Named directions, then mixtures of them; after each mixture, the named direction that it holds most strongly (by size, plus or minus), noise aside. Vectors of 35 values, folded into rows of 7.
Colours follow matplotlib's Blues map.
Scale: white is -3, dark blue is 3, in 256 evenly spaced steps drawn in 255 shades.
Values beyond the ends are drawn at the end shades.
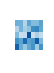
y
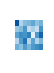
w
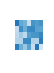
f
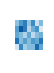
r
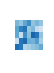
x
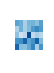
y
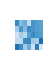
f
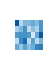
w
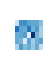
w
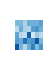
y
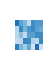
f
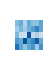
y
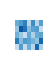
r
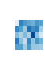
w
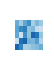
x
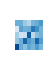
y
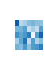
w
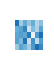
w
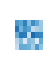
y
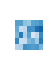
x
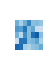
x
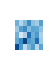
y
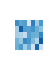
f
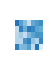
f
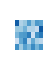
w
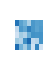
f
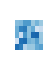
x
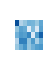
w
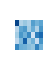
w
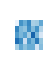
w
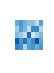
y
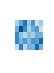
r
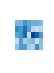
y
